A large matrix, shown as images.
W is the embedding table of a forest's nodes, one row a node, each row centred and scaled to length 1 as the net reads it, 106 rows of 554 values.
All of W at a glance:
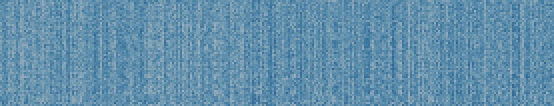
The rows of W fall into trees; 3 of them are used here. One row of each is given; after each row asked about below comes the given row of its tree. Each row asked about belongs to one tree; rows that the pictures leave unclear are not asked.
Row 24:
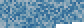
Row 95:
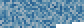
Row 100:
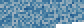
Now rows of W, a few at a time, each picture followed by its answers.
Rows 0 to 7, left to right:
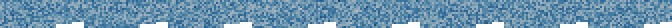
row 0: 95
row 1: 100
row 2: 100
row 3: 95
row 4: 95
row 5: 24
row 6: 24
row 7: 100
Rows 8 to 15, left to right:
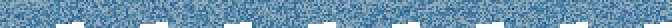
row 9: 95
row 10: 24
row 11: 100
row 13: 100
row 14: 100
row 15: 24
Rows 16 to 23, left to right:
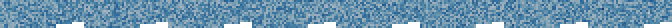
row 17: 95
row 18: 24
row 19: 100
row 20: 95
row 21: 100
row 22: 24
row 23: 24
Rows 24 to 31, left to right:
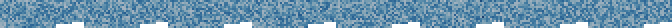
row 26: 95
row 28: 24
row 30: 24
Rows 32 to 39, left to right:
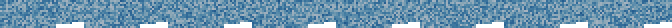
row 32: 100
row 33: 24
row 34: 24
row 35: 100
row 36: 100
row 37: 24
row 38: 100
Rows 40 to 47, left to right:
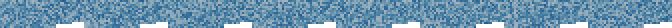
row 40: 24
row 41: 24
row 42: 24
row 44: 24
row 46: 24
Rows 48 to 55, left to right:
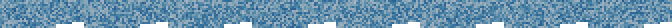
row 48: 24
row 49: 95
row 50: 24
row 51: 100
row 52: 24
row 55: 100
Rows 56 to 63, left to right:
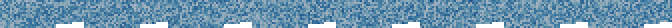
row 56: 24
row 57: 100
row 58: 100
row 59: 24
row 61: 100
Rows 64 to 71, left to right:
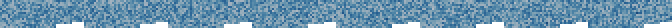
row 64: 24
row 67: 100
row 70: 24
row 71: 100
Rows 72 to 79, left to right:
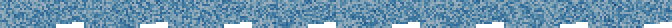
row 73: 100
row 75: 24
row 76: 24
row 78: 24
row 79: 95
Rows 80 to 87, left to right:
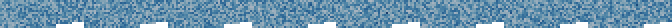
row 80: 24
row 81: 100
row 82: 100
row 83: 95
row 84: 95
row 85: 24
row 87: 24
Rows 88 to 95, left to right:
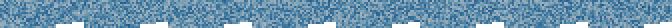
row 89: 100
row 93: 24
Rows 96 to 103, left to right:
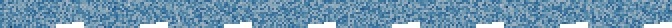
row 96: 100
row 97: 95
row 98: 95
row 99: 100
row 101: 100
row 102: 95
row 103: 95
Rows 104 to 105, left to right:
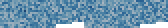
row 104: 24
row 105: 24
